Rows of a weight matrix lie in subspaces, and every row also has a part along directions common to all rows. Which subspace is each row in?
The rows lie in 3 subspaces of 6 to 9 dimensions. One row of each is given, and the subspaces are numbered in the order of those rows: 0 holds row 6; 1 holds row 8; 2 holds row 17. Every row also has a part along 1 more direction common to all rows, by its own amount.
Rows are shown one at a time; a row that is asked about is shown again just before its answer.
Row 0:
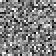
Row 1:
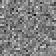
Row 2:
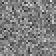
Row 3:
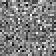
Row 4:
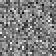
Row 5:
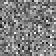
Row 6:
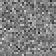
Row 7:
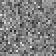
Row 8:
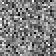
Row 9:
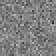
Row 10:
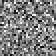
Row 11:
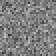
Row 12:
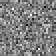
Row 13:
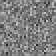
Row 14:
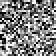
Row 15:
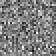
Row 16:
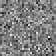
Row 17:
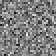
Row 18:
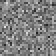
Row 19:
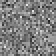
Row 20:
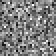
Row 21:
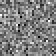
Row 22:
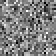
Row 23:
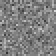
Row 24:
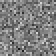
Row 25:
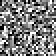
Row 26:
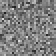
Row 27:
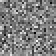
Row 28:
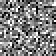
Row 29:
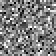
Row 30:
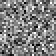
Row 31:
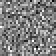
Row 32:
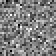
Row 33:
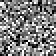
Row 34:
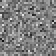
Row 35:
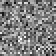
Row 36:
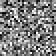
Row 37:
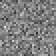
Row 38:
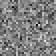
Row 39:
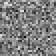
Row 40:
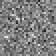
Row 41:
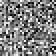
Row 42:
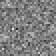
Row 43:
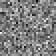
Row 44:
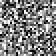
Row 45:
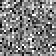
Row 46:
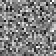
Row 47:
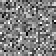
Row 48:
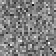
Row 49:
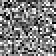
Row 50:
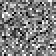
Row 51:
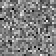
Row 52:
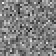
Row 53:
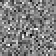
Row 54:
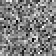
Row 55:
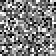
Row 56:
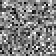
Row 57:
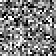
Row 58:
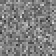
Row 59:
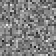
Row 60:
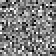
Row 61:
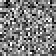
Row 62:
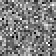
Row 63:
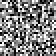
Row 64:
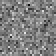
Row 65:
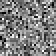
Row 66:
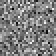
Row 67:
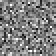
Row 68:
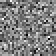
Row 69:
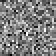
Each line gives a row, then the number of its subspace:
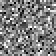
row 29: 1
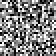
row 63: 1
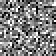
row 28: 2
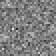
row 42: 0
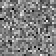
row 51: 2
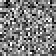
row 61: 0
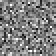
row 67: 2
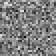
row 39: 2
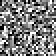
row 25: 2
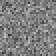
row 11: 2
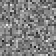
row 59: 2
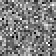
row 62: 1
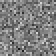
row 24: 0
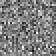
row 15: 0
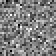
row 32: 0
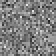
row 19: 0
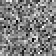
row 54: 0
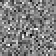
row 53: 2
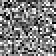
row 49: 2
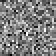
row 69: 2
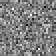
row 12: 1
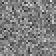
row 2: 0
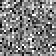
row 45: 0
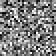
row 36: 2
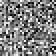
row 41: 0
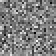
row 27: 2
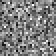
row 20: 1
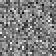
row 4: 0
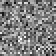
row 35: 2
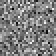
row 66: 1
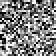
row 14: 1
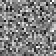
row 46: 0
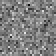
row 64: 2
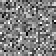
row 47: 2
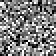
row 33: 0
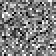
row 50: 2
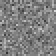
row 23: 1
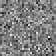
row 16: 2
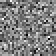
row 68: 0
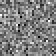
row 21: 0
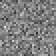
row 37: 2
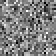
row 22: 1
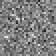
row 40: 0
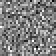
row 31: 0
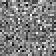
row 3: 1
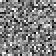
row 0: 2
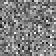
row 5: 1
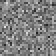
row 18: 1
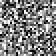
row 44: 1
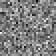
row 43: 1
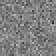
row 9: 0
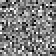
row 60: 0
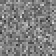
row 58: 0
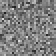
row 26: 1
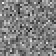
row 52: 0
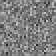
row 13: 1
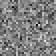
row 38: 1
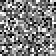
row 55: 1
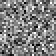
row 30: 2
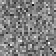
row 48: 1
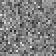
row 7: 0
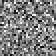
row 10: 2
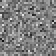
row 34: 2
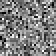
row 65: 1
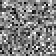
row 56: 2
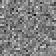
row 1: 2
